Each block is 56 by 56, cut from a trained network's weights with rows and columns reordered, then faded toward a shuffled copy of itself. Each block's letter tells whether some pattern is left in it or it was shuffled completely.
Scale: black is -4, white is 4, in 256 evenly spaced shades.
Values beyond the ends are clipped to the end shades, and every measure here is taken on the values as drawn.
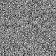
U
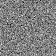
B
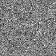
U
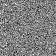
B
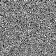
B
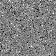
B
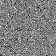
B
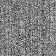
U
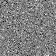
B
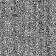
U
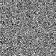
U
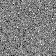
B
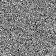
B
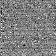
U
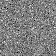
B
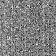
U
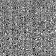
U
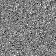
B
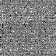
U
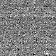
U
